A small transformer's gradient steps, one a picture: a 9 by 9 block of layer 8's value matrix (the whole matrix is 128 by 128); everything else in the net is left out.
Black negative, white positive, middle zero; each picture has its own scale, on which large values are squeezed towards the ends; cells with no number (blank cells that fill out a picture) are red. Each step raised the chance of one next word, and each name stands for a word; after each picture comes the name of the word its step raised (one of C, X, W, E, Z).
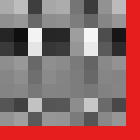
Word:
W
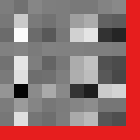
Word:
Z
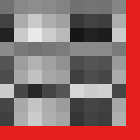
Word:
Z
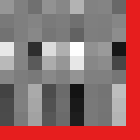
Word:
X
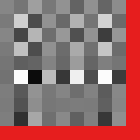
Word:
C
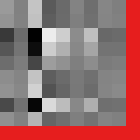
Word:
W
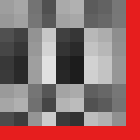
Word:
X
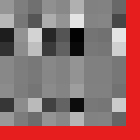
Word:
W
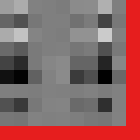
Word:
C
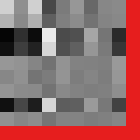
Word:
W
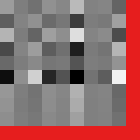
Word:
C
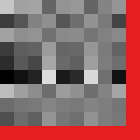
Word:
C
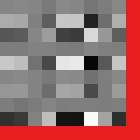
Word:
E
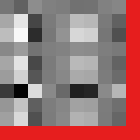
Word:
Z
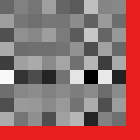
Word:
C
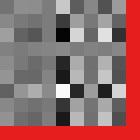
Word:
Z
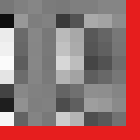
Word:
X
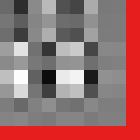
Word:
C
